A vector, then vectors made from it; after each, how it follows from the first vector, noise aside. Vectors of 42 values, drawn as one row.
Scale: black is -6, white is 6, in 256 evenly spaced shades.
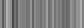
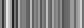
scaled up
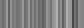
wrapped around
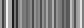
scaled up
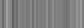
shrunk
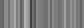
wrapped around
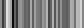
scaled up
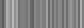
sign-scrambled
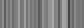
wrapped around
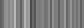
wrapped around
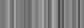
wrapped around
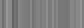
shrunk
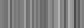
wrapped around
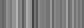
wrapped around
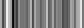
scaled up
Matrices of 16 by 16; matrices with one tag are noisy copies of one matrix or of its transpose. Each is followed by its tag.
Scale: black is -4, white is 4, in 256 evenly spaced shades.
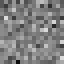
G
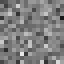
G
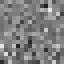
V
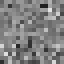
V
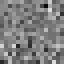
V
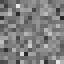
G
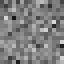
G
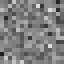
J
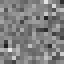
V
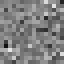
V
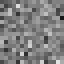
G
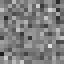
J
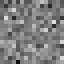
G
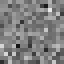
V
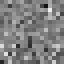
V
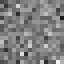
G
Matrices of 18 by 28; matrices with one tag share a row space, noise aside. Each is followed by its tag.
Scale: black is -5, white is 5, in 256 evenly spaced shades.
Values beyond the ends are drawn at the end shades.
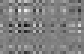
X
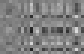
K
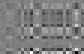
K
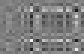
K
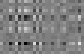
X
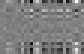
K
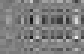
K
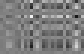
K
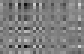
X
